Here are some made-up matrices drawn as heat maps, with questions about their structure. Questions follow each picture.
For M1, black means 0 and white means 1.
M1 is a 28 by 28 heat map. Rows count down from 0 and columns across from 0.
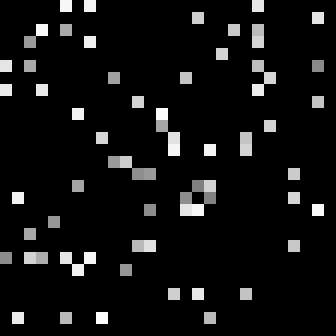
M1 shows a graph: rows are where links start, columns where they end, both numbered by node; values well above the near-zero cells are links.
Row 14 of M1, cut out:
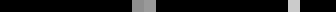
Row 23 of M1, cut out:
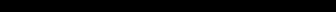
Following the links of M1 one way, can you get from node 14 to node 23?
no
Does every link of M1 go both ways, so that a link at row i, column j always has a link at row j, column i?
yes
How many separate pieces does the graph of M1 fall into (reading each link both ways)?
5
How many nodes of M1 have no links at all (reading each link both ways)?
3
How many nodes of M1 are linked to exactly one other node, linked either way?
3
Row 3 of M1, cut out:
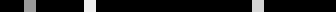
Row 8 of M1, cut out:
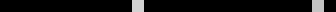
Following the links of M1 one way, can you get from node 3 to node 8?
yes
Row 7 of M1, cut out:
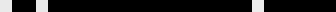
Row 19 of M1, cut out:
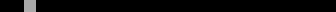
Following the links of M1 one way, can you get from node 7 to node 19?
yes
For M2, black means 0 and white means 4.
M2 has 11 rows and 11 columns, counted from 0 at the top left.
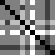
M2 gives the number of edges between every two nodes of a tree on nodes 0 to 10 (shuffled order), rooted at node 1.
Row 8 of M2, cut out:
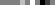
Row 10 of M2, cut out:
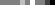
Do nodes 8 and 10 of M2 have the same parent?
yes
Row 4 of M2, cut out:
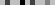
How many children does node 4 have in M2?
1
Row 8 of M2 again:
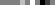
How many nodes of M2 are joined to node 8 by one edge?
1
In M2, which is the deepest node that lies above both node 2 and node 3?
9
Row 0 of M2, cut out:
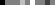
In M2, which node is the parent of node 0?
9
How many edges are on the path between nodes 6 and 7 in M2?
4
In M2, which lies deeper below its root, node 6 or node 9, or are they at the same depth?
node 6
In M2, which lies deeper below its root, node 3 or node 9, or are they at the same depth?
node 3
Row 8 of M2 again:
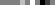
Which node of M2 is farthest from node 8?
6
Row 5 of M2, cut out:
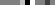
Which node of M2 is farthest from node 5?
6
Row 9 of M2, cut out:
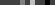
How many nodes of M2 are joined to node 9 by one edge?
8
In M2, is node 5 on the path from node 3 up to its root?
no
